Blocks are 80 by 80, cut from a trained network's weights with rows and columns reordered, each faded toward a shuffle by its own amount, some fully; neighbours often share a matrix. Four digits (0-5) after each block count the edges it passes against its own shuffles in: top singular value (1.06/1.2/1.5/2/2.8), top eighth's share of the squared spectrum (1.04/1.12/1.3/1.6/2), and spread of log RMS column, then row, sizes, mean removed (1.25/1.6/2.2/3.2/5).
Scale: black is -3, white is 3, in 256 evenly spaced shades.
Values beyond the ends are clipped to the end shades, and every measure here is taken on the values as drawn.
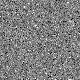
2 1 0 0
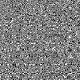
4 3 0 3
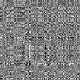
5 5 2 3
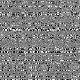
4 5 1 4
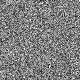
0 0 0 0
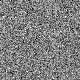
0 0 0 0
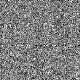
3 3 0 2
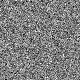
0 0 0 0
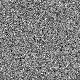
0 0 0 0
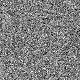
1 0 0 0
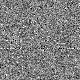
2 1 0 1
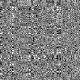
4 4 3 3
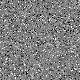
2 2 0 1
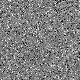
2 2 0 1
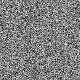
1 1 0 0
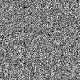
3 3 1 2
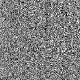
3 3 1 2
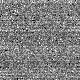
3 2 0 1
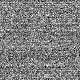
3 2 0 1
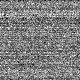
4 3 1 1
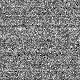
2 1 0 0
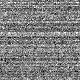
4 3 1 2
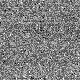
2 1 0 0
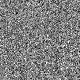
2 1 0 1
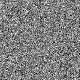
1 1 0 0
